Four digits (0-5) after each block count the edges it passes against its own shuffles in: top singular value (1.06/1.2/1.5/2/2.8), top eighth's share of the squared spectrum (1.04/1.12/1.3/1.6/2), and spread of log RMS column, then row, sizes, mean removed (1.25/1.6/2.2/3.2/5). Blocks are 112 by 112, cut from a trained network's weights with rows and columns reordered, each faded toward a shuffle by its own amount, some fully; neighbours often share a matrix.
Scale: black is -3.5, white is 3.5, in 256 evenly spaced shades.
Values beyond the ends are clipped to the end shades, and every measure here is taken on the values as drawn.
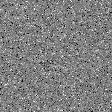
0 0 0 0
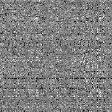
3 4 3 2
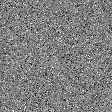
0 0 0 0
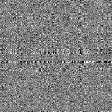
4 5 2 3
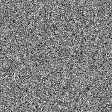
1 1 0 0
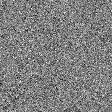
0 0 0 0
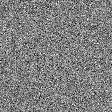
0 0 0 0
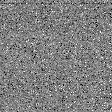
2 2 1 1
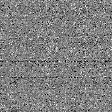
3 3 2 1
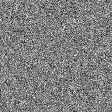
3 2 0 0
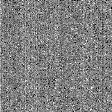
3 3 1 2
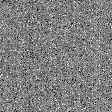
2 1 0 1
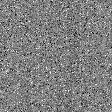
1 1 0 0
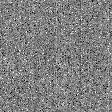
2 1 0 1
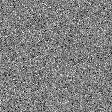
1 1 0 0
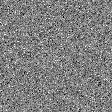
0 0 0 0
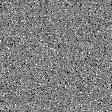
1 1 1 0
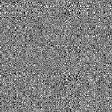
4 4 3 3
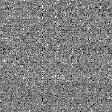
3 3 2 1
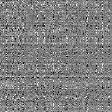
4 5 4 2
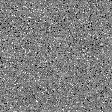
1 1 0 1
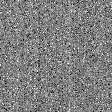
2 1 0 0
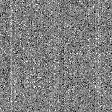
3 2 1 1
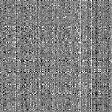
4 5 3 4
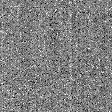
2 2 0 1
